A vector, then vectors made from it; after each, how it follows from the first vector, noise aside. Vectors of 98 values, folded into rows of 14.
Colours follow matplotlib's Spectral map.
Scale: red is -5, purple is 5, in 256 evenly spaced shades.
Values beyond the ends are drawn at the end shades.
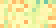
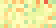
sign-scrambled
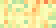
negated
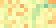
wrapped around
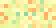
wrapped around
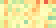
negated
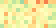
negated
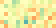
wrapped around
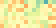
copied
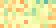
copied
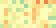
negated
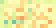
wrapped around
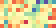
scaled up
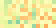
wrapped around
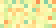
sign-scrambled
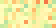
sign-scrambled
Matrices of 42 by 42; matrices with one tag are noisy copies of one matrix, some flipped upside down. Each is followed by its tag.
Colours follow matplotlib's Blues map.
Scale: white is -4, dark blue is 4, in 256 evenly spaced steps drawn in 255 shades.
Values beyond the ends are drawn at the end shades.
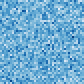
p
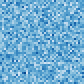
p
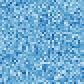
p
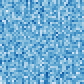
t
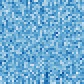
t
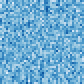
t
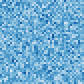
p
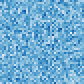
p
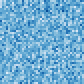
t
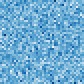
p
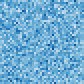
p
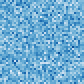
p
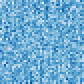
t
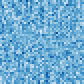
t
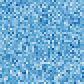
p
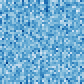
t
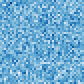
p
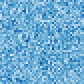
p
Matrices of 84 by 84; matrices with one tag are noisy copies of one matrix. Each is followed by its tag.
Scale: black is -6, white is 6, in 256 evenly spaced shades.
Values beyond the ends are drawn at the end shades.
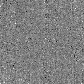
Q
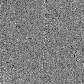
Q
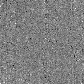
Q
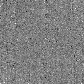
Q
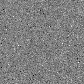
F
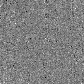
Q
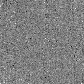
Q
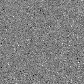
F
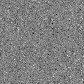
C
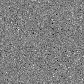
C
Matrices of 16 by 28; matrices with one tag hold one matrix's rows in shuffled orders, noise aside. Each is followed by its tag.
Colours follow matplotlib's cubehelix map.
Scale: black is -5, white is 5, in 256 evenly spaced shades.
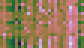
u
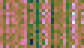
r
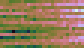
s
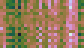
u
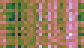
u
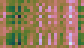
u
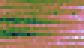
s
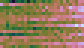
s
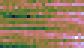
s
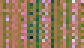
r
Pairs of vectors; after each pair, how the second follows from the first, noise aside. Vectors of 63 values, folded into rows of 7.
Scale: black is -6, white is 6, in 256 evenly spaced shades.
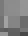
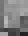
scaled up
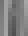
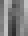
scaled up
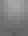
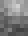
scaled up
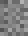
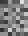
scaled up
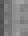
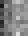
scaled up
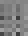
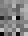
scaled up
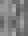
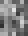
scaled up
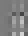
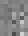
sign-scrambled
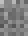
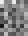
scaled up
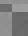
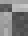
scaled up
